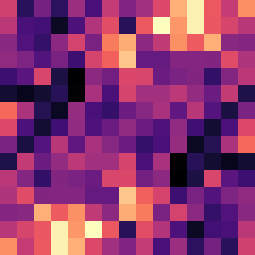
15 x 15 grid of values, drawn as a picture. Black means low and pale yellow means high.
The centre is the smoothest part. Overall the values sit about 40% of the way up the scale. It looks the same turned upside down. There are no regular stripes.
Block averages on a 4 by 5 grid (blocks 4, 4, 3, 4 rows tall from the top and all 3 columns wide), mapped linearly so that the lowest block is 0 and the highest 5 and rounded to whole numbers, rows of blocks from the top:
1 1 4 5 4 / 1 0 2 2 1 / 1 2 2 0 1 / 4 5 4 1 1
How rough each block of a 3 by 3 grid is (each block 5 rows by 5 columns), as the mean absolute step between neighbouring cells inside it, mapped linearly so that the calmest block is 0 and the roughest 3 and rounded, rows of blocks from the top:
131 / 202 / 131
